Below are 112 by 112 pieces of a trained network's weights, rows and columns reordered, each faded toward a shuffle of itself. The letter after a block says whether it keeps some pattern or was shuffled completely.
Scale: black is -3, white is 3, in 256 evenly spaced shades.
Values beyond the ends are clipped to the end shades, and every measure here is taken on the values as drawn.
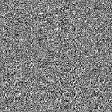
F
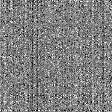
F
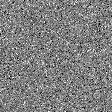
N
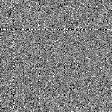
F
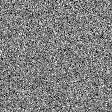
N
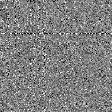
F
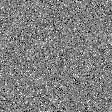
N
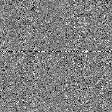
F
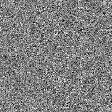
F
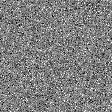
N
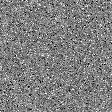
N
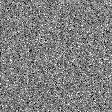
N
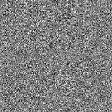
F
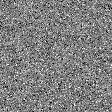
N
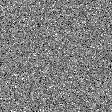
N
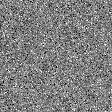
N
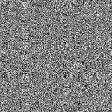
F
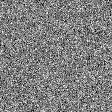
N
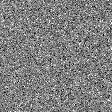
N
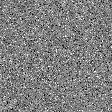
N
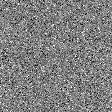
N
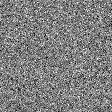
N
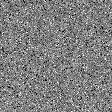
N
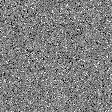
N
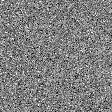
N
